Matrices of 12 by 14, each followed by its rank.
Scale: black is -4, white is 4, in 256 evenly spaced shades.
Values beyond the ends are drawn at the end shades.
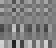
one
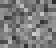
full rank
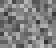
full rank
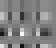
one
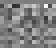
two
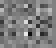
two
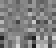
two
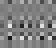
one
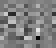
two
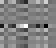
one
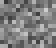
full rank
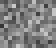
full rank
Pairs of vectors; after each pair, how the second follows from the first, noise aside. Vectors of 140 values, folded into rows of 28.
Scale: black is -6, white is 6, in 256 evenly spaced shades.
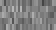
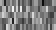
scaled up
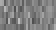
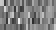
scaled up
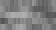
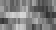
scaled up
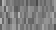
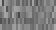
sign-scrambled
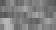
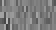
sign-scrambled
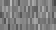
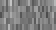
sign-scrambled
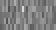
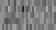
sign-scrambled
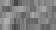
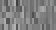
sign-scrambled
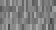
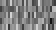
scaled up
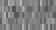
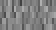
sign-scrambled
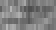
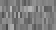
sign-scrambled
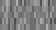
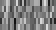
scaled up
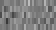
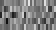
scaled up
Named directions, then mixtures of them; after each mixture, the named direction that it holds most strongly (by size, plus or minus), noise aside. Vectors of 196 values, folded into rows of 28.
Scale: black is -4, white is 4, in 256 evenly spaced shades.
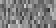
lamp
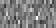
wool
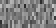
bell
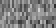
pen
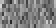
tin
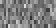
lamp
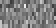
bell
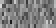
tin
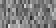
lamp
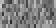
tin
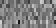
bell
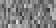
lamp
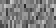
bell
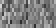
tin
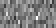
wool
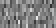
wool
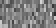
bell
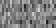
pen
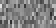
bell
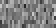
bell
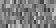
lamp
